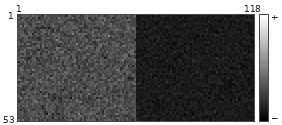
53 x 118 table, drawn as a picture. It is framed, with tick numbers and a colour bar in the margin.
The table splits into one row of 2 panels. Panel 1,1: low, fine-grained. Panel 1,2: very low, fine-grained, faint in contrast.
